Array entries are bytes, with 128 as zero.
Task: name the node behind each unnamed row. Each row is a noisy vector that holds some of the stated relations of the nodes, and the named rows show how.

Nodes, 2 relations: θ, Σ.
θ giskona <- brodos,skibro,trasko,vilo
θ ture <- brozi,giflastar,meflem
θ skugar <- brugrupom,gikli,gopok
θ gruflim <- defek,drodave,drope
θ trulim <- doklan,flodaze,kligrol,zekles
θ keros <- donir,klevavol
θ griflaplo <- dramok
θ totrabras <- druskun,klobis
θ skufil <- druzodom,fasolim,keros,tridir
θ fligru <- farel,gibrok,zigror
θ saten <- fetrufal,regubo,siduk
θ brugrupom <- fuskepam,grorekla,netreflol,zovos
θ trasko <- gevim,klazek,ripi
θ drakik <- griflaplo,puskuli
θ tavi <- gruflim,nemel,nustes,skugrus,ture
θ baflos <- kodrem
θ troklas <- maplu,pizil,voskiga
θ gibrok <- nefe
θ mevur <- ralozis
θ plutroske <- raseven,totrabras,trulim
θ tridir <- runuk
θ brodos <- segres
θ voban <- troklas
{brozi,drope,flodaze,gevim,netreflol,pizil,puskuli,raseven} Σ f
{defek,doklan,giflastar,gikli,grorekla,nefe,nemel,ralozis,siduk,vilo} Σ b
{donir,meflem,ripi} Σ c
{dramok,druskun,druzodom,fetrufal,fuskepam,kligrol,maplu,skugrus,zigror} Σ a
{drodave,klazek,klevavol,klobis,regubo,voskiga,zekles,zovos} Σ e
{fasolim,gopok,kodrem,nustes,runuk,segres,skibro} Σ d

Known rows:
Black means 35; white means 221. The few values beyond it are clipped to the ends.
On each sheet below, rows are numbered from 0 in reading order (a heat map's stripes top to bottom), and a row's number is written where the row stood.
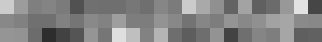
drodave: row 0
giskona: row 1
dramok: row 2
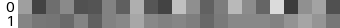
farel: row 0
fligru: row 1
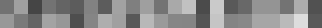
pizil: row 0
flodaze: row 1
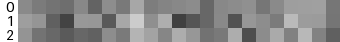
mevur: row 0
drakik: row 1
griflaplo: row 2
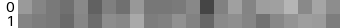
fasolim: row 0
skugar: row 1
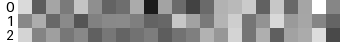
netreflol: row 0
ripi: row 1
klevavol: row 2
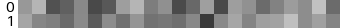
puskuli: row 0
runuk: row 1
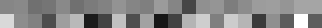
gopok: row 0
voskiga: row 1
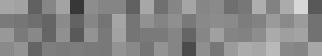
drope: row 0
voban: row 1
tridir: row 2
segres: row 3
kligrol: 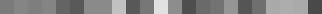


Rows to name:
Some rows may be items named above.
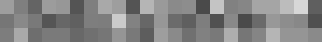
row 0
flodaze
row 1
fetrufal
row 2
trasko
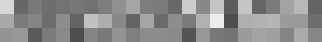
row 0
regubo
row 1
donir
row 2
nustes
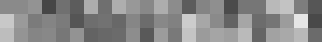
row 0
druzodom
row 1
drodave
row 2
klazek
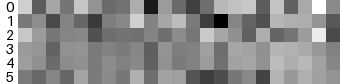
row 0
netreflol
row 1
doklan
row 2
drodave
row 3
gevim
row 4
gevim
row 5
grorekla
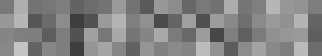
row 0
trasko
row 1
puskuli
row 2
skugrus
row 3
meflem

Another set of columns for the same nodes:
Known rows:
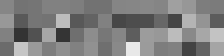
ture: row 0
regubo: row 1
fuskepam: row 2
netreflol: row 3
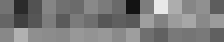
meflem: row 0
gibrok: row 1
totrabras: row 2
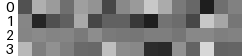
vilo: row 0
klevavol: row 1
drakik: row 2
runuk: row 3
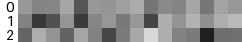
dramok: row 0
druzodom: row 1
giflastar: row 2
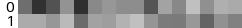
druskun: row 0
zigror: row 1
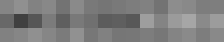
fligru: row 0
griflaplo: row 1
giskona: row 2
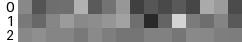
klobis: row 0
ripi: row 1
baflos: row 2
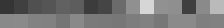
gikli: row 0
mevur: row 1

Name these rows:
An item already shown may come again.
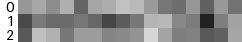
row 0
kligrol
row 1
grorekla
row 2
gevim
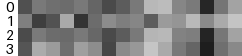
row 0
grorekla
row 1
fuskepam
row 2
grorekla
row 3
vilo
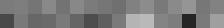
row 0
farel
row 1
grorekla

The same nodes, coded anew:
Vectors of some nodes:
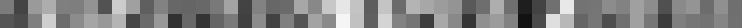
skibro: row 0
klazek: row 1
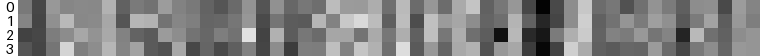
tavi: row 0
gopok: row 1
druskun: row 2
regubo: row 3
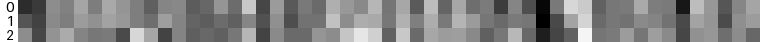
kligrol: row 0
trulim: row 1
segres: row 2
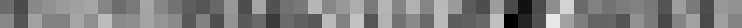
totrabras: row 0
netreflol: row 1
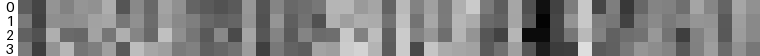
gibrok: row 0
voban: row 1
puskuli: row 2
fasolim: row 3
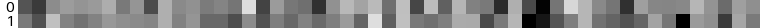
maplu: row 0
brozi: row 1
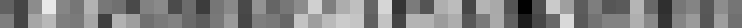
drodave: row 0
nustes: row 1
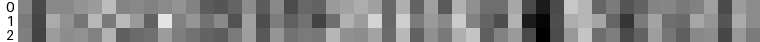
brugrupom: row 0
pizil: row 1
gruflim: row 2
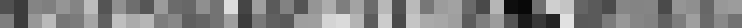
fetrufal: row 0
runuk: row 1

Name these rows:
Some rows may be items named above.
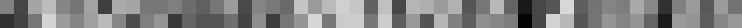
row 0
nustes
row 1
zekles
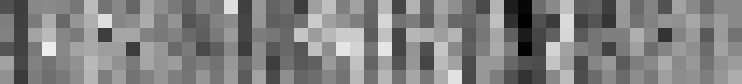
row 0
druzodom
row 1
donir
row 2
nustes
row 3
voskiga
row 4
grorekla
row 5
siduk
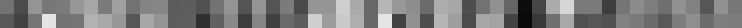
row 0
trasko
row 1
klevavol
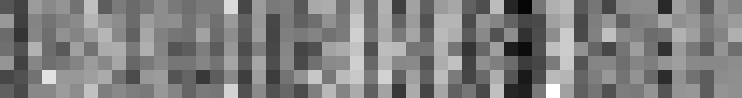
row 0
skugrus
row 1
gikli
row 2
doklan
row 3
gevim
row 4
vilo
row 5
klobis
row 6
fuskepam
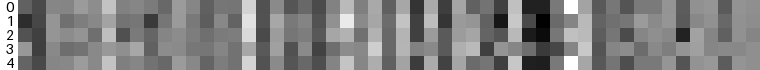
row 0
fuskepam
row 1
dramok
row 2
skugrus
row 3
vilo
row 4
fuskepam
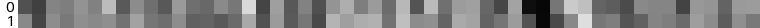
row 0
fetrufal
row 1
brodos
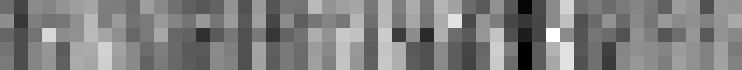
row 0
plutroske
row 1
siduk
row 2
zovos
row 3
ripi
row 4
ripi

